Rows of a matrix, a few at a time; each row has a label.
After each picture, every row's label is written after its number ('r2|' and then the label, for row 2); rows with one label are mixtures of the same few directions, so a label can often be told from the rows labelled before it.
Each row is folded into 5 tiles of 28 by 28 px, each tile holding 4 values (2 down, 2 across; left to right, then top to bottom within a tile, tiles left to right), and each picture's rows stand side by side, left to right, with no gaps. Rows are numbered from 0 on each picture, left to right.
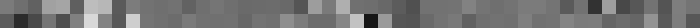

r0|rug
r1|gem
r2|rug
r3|gem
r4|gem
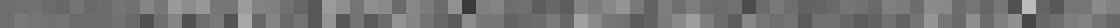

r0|rug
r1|gem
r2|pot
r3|gem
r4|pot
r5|gem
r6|rug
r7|gem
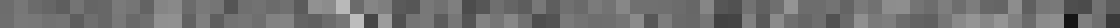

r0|rug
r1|pot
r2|rug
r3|pot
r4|rug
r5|pot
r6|pot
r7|rug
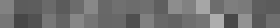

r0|pot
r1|rug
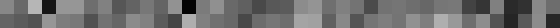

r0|gem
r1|gem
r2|pot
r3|rug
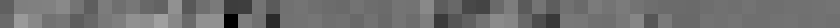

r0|pot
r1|rug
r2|rug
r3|pot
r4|rug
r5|gem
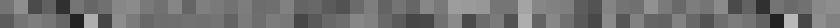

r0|rug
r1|gem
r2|pot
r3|gem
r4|pot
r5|rug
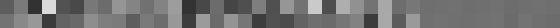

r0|gem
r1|pot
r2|gem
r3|rug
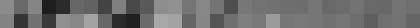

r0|pot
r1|pot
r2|rug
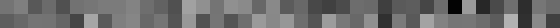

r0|rug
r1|pot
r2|gem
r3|gem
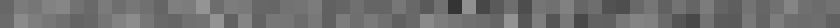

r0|pot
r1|rug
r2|pot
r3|gem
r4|pot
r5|pot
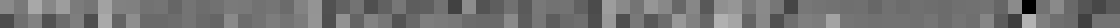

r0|gem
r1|rug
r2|pot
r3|gem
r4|pot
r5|pot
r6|gem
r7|gem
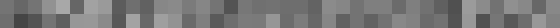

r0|rug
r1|pot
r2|pot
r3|pot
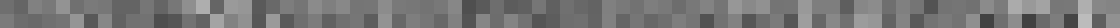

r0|rug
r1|rug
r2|gem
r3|pot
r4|pot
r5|gem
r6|pot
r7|gem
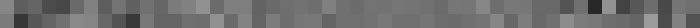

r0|pot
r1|rug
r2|gem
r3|rug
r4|gem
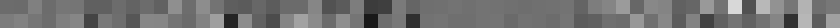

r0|rug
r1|rug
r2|rug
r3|rug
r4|rug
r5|gem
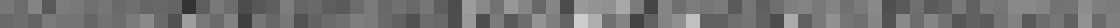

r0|gem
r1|gem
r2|pot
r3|pot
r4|pot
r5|rug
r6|pot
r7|gem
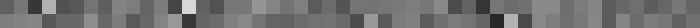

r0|gem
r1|gem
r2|rug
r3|rug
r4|pot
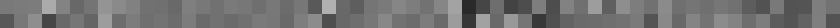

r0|gem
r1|pot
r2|gem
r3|pot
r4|gem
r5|rug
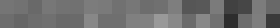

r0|rug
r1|rug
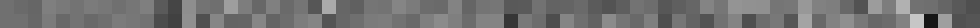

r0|pot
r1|pot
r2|gem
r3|rug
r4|gem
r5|gem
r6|rug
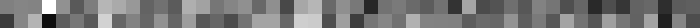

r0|gem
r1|pot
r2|pot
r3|gem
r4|gem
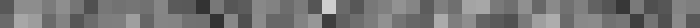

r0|pot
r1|rug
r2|gem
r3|pot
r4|rug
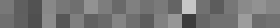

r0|pot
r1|gem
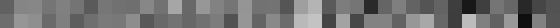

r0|pot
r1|gem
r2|pot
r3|gem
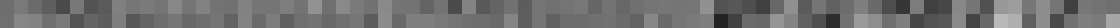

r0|rug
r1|gem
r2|gem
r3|gem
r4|rug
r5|pot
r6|rug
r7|pot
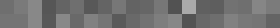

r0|pot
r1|gem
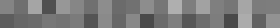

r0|gem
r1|gem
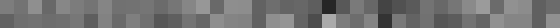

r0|gem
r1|rug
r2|gem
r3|rug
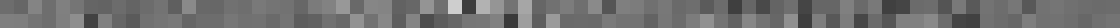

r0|rug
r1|gem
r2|rug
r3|gem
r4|gem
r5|gem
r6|pot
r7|gem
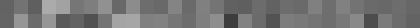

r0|pot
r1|rug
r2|rug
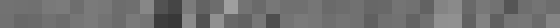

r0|rug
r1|pot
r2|rug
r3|pot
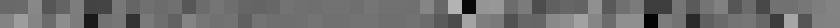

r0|rug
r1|gem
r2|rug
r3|gem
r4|rug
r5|rug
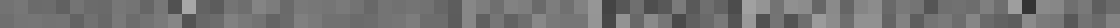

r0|rug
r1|gem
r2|pot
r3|pot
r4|pot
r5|pot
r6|pot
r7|gem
